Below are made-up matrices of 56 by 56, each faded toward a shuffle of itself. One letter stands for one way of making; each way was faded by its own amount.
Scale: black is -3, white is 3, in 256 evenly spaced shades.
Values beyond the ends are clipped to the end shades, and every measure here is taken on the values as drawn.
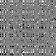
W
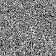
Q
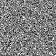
Q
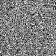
Q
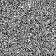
Q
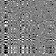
W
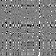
W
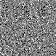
Q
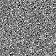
Q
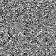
Q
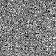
Q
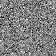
Q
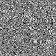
Q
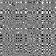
W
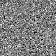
Q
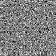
Q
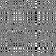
W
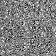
Q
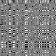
W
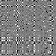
W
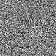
Q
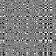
W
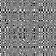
W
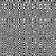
W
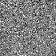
Q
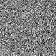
Q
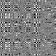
W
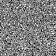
Q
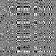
W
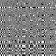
W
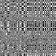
W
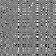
W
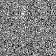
Q
